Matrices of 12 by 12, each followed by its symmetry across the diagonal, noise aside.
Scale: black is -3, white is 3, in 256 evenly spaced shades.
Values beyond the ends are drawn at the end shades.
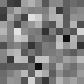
symmetric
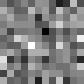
antisymmetric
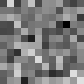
neither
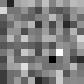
antisymmetric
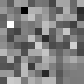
antisymmetric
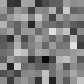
neither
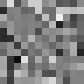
antisymmetric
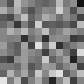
antisymmetric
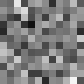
neither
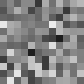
neither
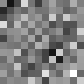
symmetric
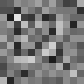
symmetric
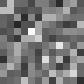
symmetric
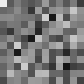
symmetric
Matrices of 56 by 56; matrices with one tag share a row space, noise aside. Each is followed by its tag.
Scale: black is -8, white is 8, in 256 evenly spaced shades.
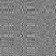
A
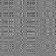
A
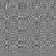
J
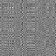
A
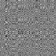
J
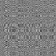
J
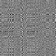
A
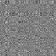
J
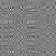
A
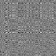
J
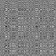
J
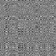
J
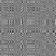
A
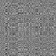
J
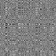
J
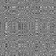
J
